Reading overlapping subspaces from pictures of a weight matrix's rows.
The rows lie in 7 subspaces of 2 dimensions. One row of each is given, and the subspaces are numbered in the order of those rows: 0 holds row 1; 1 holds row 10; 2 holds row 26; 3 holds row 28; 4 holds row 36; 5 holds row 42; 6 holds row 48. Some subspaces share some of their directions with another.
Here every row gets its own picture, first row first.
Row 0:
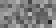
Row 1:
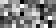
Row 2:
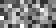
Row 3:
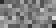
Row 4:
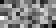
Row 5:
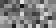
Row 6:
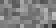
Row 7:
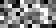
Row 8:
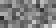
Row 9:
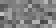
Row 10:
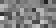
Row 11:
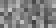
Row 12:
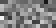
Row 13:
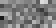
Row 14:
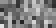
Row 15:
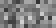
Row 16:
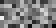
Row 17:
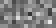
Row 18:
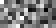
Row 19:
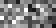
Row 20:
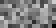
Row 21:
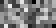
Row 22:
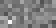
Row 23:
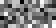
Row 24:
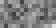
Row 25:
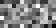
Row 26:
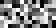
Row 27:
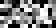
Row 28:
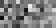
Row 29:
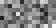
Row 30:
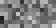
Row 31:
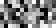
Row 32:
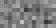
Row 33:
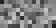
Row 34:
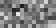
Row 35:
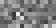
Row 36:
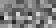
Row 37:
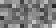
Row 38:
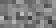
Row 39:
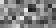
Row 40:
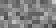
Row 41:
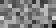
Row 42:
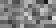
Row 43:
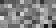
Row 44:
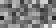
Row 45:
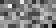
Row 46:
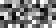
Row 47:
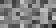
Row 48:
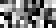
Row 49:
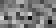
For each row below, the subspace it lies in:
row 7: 6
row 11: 6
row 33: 3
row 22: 2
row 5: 0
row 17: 4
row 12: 1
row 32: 6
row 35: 3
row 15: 5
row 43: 0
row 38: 4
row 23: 2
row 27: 4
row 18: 3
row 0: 4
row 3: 2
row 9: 1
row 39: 3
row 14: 6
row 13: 1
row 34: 0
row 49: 4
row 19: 3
